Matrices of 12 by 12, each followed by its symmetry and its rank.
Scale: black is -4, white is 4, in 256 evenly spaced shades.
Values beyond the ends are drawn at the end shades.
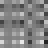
neither, rank one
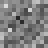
symmetric, full rank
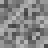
symmetric, full rank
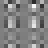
neither, rank one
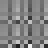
neither, rank one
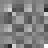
symmetric, rank two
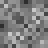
symmetric, full rank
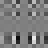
neither, rank one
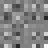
symmetric, rank two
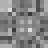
symmetric, rank two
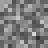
symmetric, full rank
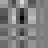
neither, rank one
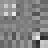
symmetric, rank two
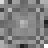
symmetric, rank two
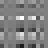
neither, rank one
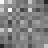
symmetric, rank two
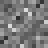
symmetric, full rank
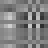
neither, rank one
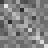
symmetric, full rank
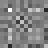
symmetric, rank two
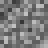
symmetric, full rank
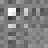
symmetric, rank two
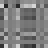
neither, rank one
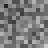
symmetric, full rank
